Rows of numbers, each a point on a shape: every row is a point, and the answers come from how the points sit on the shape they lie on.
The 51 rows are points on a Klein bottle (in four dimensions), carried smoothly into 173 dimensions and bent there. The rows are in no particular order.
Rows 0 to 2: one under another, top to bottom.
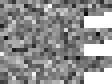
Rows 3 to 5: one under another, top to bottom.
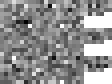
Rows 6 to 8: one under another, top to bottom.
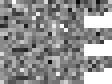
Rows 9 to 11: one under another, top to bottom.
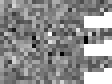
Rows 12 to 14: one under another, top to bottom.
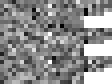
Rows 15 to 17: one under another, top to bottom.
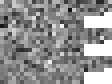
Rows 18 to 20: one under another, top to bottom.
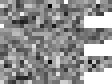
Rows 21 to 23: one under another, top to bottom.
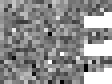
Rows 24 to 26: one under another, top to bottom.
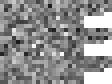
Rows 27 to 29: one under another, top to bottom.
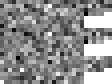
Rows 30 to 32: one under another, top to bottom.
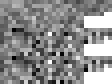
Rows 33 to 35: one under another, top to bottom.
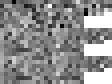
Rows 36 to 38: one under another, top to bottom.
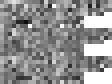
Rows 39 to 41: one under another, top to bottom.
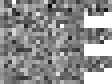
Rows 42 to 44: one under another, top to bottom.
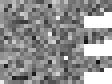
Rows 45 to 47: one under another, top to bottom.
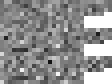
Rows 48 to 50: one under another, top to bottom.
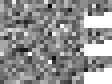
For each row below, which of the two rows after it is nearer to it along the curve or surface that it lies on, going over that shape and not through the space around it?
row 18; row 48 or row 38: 38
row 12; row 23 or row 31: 23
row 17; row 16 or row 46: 46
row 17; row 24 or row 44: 44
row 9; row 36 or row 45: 36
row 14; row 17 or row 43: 43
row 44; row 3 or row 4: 4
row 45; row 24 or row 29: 29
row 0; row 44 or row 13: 13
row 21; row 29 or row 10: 29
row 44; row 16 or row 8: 16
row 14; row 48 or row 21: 21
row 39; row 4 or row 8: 8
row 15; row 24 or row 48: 24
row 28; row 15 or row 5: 15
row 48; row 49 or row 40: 49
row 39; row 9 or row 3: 3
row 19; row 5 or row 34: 34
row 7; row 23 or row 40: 40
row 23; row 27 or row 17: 27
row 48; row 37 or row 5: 5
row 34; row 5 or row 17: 5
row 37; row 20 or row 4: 20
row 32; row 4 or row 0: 0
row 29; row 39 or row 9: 9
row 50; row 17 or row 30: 30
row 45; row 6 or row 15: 15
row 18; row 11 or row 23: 11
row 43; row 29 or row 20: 29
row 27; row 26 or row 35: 26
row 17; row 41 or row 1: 1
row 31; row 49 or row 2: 2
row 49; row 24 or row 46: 46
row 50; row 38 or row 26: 26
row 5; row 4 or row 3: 3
